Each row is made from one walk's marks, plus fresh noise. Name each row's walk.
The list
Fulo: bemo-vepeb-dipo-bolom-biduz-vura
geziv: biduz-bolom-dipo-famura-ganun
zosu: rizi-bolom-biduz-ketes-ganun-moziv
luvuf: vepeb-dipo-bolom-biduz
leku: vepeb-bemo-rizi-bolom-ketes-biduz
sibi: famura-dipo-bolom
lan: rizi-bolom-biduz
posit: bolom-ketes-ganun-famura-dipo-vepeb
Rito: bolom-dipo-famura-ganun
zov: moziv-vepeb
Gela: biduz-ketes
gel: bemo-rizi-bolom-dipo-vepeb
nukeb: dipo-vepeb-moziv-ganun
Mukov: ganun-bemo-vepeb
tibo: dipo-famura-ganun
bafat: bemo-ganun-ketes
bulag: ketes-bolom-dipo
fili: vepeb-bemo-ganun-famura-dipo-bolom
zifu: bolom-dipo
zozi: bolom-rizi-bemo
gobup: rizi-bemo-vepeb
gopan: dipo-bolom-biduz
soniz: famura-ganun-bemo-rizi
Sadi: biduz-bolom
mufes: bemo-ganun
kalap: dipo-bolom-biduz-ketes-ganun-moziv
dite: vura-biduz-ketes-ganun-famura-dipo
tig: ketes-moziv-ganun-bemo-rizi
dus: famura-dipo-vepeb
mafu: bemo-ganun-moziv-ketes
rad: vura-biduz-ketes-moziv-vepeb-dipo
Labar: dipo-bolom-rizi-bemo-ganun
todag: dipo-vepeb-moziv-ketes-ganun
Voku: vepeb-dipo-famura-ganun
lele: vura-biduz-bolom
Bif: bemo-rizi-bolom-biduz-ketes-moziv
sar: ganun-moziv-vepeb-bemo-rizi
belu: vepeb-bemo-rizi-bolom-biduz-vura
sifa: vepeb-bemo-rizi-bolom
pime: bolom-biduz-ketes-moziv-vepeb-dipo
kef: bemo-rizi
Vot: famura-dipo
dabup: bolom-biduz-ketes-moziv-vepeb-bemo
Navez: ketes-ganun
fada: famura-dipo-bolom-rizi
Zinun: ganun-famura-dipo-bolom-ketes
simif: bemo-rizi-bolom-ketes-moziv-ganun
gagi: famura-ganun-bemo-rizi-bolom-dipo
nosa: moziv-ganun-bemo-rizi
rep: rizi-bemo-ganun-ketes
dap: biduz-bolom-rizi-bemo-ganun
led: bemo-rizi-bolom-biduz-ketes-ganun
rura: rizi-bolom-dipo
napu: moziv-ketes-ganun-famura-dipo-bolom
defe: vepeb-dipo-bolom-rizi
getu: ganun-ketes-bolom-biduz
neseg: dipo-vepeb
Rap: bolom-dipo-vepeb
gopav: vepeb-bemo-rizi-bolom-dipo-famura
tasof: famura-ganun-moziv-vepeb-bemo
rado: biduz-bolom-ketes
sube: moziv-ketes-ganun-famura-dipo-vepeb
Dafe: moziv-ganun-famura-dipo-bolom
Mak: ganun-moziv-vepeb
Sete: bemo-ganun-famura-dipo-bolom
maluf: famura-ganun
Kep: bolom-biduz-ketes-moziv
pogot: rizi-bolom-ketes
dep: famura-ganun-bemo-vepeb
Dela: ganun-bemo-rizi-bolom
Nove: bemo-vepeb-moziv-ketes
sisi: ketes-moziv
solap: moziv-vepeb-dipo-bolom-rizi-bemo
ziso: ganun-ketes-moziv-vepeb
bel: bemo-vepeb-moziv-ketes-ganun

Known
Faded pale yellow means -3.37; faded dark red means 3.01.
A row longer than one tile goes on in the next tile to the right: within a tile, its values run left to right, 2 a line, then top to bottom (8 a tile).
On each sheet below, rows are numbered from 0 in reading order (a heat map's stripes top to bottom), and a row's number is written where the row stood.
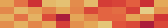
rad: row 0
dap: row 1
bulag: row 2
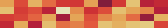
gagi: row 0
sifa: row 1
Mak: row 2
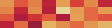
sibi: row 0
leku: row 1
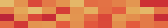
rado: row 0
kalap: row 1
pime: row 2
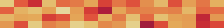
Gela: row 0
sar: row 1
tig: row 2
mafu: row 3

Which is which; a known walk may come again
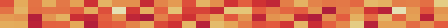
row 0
mafu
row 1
napu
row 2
posit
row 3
gagi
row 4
Nove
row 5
Dafe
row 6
nosa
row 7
bafat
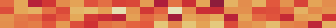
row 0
pime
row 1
Kep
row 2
sifa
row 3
gobup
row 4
dap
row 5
Bif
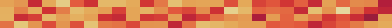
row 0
sube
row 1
Gela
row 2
rado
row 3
geziv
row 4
bel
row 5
bulag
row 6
fili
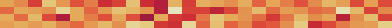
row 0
rad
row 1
leku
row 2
Mak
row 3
soniz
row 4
kalap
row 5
tig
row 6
belu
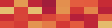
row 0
Rap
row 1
sibi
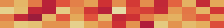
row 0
tasof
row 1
sar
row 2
gopav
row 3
todag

